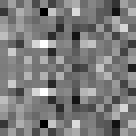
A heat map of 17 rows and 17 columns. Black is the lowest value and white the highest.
The top and bottom halves mirror each other. The texture is fine-grained noise. The middle left is the smoothest part. Overall the values sit about 50% of the way up the scale.
